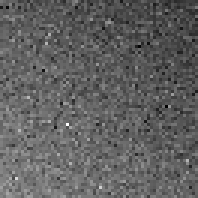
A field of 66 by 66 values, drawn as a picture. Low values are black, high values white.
Values rise toward the bottom left. The ninth with the lowest average is the top right. The grain is fine, like static. No row or column stands out. On average the colour sits 40% of the way up the scale. The bottom left is the ninth with the highest average. The halves do not mirror each other.
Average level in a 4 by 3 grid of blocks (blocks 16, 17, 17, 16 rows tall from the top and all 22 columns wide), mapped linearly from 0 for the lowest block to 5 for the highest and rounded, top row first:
210 / 321 / 432 / 543
